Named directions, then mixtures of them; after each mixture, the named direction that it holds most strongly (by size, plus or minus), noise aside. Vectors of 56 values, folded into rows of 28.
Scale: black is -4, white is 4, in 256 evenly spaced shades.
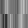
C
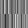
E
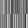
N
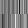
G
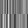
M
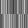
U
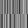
M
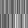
E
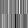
G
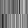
G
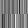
G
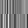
M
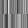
E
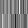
G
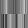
C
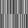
U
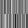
E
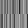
M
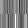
G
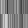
C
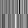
G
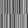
M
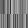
N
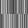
U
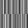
E
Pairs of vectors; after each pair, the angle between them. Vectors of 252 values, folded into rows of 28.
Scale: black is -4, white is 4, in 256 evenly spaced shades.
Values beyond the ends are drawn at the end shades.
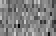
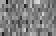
partly aligned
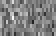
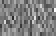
partly opposed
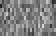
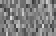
partly aligned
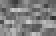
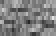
nearly opposite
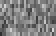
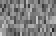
nearly opposite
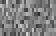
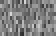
orthogonal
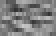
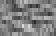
nearly parallel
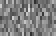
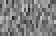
nearly opposite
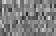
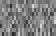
orthogonal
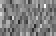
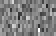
orthogonal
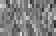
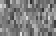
nearly parallel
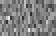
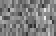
orthogonal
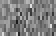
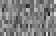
orthogonal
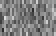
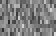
partly aligned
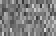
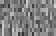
orthogonal
